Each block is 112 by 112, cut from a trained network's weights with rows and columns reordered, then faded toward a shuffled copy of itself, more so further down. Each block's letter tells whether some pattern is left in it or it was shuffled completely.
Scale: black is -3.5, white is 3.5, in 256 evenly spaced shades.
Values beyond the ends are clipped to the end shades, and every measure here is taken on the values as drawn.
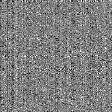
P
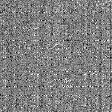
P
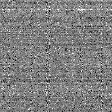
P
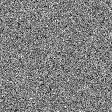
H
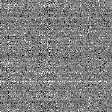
P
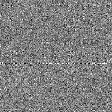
P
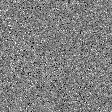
H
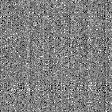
P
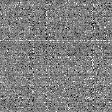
P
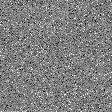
H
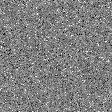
H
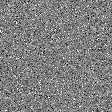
H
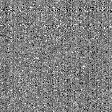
P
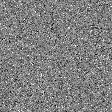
H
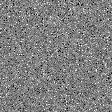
H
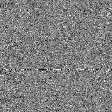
P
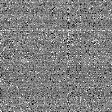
P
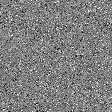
H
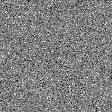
H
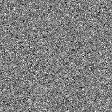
P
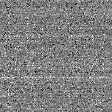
P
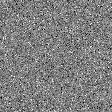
H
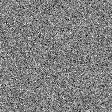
H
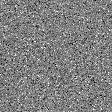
H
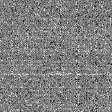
P
